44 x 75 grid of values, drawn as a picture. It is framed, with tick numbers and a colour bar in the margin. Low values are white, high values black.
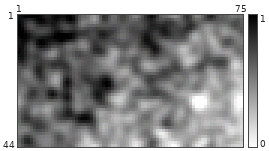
There are no lone odd cells. The field climbs toward the top left. The field is mottled with small blotches. The ninth with the highest average is the top left.
